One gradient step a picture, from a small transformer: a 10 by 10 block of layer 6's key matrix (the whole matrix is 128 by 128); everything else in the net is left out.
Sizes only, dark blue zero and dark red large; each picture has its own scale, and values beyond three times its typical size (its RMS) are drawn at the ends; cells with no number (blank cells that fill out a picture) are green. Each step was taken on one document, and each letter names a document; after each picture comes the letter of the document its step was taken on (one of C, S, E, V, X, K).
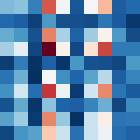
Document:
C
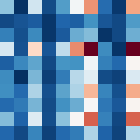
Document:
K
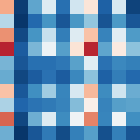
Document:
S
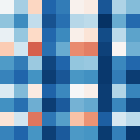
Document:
S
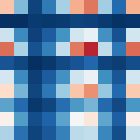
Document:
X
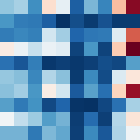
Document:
C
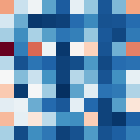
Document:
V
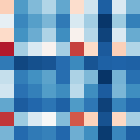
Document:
S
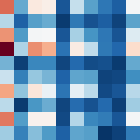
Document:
S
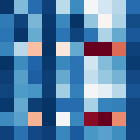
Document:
V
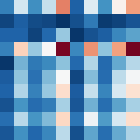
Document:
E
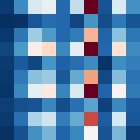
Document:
C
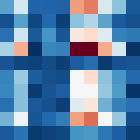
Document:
V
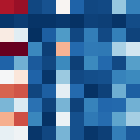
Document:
X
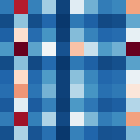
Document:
V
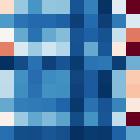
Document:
V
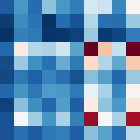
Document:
E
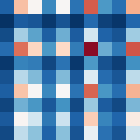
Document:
X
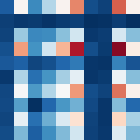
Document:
X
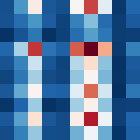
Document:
E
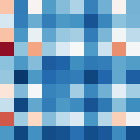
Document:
S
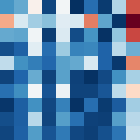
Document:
K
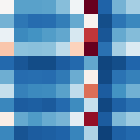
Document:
S
